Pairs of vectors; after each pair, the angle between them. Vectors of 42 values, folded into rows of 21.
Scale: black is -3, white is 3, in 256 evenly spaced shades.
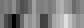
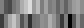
partly opposed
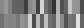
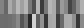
nearly opposite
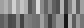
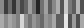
nearly opposite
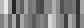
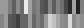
partly aligned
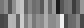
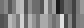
nearly parallel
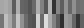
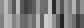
nearly parallel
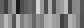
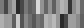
nearly parallel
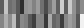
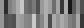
nearly opposite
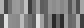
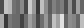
nearly opposite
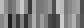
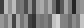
partly opposed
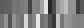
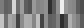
partly aligned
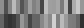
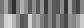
nearly opposite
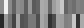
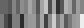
orthogonal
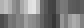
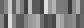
orthogonal
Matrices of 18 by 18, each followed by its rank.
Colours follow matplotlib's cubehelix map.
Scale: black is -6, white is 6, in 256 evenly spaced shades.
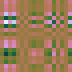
one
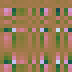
one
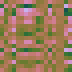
two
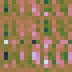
two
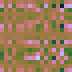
two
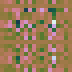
two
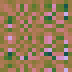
two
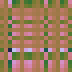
one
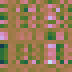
two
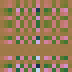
one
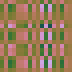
one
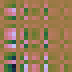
one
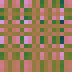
one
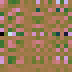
two
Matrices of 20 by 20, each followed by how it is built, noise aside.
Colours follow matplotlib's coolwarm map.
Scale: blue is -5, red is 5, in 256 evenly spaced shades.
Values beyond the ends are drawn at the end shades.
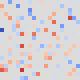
sparse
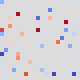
sparse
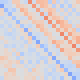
Toeplitz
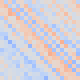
Toeplitz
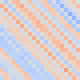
Toeplitz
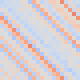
Toeplitz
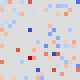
sparse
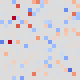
sparse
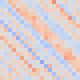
Toeplitz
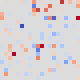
sparse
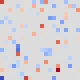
sparse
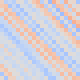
Toeplitz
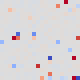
sparse
